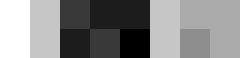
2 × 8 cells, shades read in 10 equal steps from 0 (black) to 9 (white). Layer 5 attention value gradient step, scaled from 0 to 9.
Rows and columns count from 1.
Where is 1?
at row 1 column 4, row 1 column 5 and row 2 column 3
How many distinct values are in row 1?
5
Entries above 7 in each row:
1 1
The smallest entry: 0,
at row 2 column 5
